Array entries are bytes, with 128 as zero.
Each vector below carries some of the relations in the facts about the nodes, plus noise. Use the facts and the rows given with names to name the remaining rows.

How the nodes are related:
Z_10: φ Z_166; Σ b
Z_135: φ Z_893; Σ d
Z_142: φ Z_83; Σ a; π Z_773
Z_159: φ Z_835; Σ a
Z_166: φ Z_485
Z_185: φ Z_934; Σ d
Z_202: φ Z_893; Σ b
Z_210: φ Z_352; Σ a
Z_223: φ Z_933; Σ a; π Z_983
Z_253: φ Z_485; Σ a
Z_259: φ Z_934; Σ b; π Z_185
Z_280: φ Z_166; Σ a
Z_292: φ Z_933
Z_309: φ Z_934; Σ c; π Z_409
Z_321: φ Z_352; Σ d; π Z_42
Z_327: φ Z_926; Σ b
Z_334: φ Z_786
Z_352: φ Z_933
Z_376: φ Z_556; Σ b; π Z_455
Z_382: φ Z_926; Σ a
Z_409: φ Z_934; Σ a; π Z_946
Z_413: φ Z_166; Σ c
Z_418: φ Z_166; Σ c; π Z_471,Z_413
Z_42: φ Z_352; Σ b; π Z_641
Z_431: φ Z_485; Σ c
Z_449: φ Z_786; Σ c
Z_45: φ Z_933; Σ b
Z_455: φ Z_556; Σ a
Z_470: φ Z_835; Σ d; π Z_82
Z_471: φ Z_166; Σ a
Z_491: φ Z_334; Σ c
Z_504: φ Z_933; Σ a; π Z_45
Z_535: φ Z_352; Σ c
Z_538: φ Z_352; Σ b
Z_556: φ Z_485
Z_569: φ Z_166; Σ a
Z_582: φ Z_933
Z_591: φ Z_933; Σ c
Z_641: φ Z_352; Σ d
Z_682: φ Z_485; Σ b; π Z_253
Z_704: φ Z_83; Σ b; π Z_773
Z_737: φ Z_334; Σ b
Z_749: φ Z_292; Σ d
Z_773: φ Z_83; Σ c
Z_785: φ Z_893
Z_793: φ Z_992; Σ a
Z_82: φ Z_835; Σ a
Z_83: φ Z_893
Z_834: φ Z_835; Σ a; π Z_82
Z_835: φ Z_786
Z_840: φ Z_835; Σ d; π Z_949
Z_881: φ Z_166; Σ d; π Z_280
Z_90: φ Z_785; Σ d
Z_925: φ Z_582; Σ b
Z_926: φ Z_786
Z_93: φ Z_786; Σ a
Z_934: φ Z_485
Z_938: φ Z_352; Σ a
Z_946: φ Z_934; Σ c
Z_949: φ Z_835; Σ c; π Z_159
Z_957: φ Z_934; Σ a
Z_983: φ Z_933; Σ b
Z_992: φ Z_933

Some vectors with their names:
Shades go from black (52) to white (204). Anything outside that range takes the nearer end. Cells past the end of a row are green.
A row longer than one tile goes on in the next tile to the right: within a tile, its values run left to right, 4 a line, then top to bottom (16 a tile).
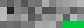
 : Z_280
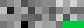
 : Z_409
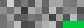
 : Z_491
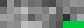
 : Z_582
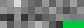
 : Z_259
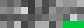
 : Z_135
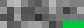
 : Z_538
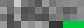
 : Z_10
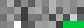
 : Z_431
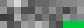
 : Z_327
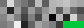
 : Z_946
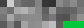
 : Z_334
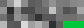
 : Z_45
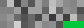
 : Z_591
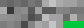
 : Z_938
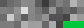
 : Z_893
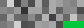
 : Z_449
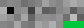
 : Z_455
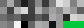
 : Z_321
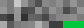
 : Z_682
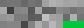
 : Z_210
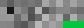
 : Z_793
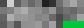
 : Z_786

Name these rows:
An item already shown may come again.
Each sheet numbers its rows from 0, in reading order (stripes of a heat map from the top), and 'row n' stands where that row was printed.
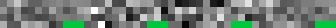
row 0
Z_925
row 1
Z_418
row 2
Z_470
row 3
Z_327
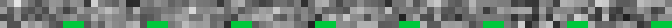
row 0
Z_202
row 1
Z_334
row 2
Z_485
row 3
Z_166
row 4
Z_992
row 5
Z_538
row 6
Z_881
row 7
Z_42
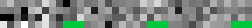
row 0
Z_704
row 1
Z_409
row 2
Z_793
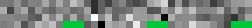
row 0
Z_957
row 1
Z_82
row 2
Z_292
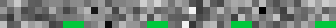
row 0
Z_925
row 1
Z_409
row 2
Z_185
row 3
Z_159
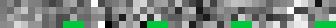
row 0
Z_556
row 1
Z_309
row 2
Z_641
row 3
Z_142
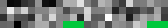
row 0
Z_470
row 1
Z_471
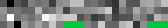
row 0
Z_834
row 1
Z_749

